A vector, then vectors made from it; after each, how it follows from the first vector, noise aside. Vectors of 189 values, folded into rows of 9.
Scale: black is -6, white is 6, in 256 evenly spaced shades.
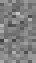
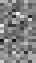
scaled up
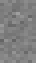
shrunk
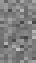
reversed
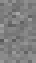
shrunk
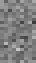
reversed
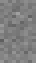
shrunk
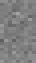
shrunk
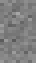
shrunk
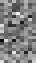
scaled up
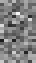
scaled up
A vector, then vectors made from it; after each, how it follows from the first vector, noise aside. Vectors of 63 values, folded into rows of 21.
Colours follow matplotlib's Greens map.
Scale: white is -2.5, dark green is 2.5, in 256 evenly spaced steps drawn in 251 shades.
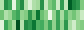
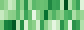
reversed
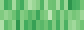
shrunk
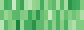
shrunk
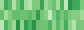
shrunk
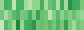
shrunk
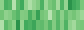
shrunk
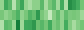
shrunk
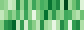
reversed
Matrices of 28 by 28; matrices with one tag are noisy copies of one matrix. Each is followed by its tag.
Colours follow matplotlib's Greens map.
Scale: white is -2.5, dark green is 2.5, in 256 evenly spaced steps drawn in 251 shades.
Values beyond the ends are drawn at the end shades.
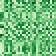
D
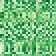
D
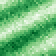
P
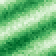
P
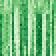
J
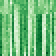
J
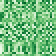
D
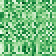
D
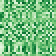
D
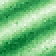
P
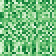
D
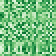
D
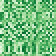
D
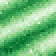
P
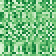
D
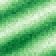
P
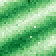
P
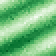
P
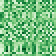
D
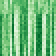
J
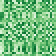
D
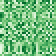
D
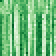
J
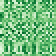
D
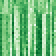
J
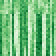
J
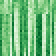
J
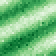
P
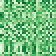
D
